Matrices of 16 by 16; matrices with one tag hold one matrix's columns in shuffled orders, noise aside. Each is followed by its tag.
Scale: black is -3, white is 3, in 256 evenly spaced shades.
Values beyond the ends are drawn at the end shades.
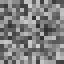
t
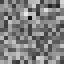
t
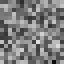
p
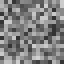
t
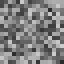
t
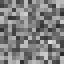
t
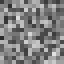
p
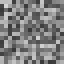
t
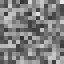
t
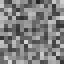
t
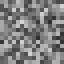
p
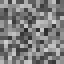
p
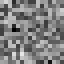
t
